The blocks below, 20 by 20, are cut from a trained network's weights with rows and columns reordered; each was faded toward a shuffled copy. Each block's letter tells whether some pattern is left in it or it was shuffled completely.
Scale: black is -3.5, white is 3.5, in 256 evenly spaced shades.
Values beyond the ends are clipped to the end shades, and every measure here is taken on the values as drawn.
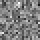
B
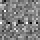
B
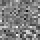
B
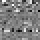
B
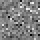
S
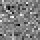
S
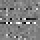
B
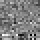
B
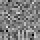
B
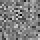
B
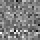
B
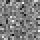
S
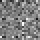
B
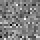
B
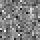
S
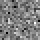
S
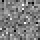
S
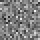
S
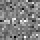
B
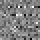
B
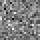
S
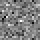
S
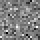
S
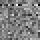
B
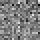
B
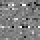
B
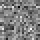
B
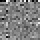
B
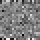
B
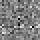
B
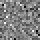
S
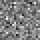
S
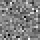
S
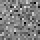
S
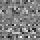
B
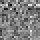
B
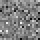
S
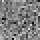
S
